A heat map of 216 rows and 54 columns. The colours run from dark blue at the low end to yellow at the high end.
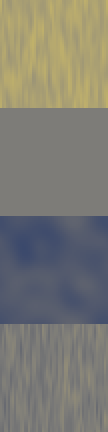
It is made of 4 by 1 panels. Panel 1,1: high, streaked downward, faint in contrast. Panel 2,1: middling, flat. Panel 3,1: low, smooth, faint in contrast. Panel 4,1: middling, streaked downward, faint in contrast.
